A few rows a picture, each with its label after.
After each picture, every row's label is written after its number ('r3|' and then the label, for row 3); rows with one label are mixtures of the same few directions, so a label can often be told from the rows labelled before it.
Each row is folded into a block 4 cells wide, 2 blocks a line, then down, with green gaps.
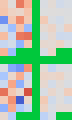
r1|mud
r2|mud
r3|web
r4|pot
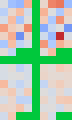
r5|web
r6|web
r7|mud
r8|mud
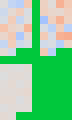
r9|web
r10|mud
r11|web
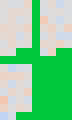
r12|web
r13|mud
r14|pot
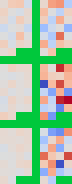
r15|web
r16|web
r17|pot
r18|mud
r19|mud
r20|web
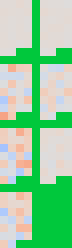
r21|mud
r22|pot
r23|pot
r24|web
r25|mud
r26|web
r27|mud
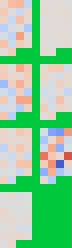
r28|web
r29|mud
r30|mud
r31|web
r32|mud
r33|web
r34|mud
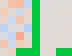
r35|web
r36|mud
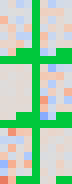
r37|mud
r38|pot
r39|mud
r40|pot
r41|pot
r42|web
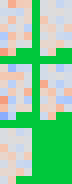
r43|pot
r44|mud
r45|pot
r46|mud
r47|mud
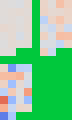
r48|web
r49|mud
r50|pot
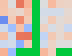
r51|mud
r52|pot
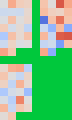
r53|pot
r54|mud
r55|web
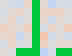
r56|web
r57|pot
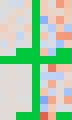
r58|web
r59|mud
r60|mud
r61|pot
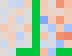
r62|web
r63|mud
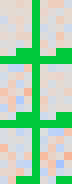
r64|mud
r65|web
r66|web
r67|pot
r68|mud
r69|web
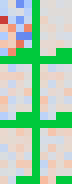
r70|mud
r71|mud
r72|pot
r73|pot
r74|mud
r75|pot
